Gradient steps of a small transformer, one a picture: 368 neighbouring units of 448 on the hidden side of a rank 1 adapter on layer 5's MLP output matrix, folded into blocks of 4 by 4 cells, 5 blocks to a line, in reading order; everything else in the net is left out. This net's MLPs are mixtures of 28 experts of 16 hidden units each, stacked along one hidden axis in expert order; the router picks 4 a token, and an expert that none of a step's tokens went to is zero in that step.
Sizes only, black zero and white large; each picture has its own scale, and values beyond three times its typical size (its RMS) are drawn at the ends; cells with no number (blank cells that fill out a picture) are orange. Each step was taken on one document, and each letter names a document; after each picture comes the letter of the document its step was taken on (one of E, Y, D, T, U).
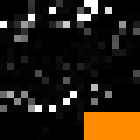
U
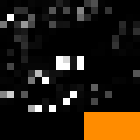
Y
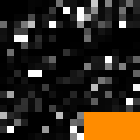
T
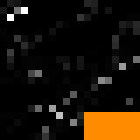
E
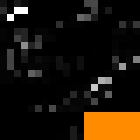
E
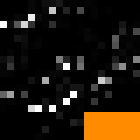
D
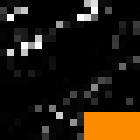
E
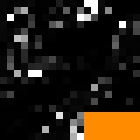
T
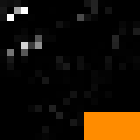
E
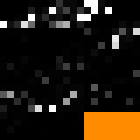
U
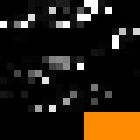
Y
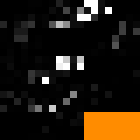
Y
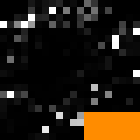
U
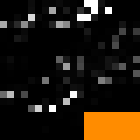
D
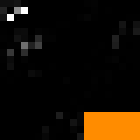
E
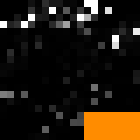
U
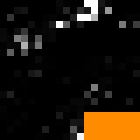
T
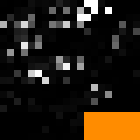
Y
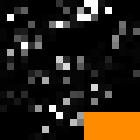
D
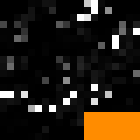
D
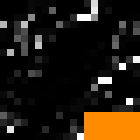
T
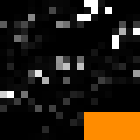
Y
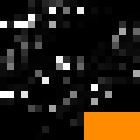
D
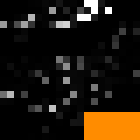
Y
